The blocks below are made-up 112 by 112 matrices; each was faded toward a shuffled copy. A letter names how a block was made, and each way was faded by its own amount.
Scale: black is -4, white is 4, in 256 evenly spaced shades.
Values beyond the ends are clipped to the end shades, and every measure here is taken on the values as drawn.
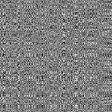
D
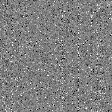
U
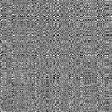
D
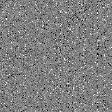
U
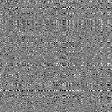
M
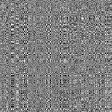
D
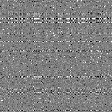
M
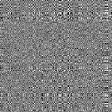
D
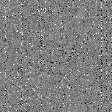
U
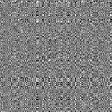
D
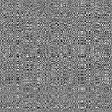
D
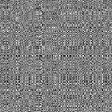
D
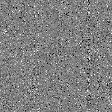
U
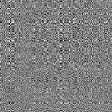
D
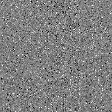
U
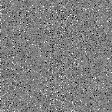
U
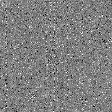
U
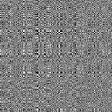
D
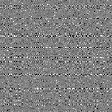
M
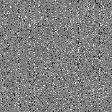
U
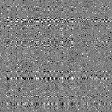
M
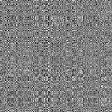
D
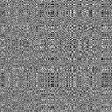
D
